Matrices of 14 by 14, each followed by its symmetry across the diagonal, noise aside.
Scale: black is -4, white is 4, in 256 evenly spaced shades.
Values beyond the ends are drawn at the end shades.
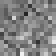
neither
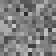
antisymmetric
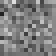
antisymmetric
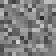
antisymmetric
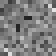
symmetric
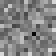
symmetric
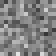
neither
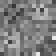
symmetric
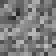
symmetric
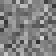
antisymmetric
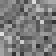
symmetric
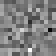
antisymmetric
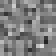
antisymmetric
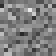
neither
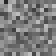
neither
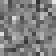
neither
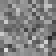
neither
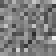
neither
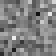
antisymmetric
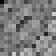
symmetric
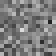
neither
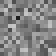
symmetric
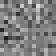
antisymmetric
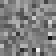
antisymmetric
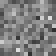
symmetric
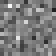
neither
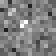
symmetric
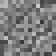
symmetric
